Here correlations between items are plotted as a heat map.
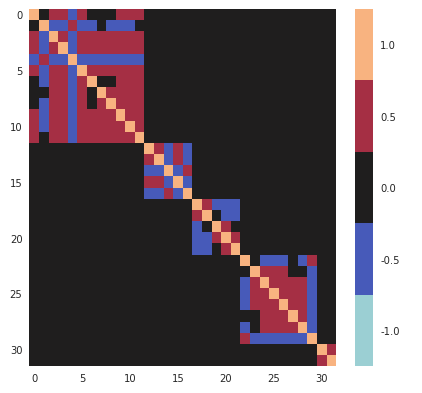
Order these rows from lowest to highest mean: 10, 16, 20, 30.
16, 20, 30, 10
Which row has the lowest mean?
4
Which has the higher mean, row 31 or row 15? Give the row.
31
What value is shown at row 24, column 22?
-0.5
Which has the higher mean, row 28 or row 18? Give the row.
28
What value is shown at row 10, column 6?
0.5
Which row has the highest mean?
11
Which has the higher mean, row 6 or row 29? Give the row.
6
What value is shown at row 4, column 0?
-0.5
